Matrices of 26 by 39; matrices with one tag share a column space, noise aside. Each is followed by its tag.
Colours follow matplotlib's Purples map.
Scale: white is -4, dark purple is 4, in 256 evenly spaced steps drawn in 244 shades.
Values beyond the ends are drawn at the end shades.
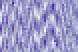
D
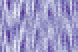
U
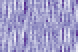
U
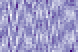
D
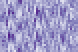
D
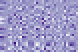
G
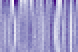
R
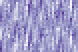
U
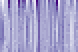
R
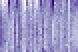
R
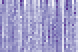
R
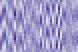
D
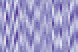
D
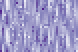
U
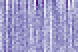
R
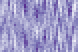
U
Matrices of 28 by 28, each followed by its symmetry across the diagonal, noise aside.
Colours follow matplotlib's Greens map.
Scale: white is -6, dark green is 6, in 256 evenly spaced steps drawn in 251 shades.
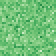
neither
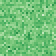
neither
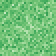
symmetric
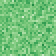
neither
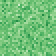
neither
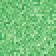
symmetric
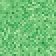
symmetric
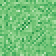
symmetric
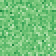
neither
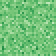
antisymmetric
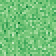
neither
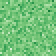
antisymmetric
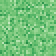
antisymmetric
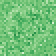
symmetric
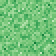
symmetric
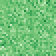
antisymmetric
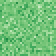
antisymmetric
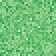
symmetric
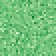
antisymmetric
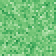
antisymmetric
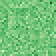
antisymmetric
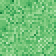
symmetric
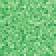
antisymmetric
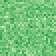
neither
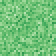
symmetric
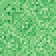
symmetric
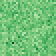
neither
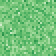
neither
